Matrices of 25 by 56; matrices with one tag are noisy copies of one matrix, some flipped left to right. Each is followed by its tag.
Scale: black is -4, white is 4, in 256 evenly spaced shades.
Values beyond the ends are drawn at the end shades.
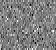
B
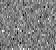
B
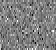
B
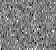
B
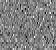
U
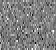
B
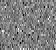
B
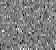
B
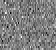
U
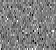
B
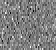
U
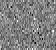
B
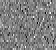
U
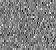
U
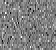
U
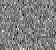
B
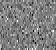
B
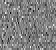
U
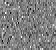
U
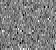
B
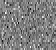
U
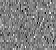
U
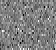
B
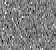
U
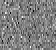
U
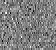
U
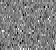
B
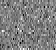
B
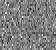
U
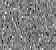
U
